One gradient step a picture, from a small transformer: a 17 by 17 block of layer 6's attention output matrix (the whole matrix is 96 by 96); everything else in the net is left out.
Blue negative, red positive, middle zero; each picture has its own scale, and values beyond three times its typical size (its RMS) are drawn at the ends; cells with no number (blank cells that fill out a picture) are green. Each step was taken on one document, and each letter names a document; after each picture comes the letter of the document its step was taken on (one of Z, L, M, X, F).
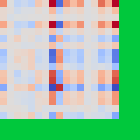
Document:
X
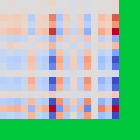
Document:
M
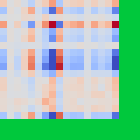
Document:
X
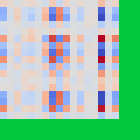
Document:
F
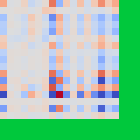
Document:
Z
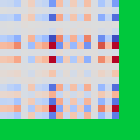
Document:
M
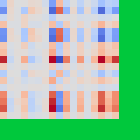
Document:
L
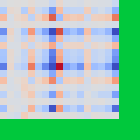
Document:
X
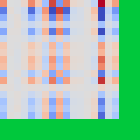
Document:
F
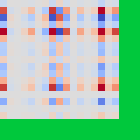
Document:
F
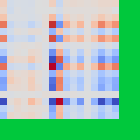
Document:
L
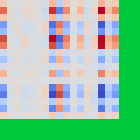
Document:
Z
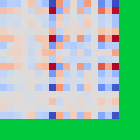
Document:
M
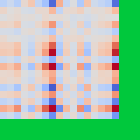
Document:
M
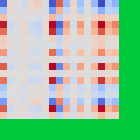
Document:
L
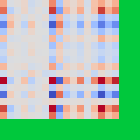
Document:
Z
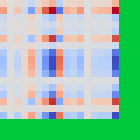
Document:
X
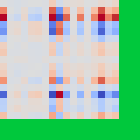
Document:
Z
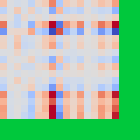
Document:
X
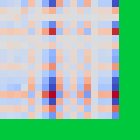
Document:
M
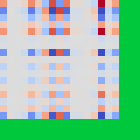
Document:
F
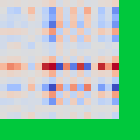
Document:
M
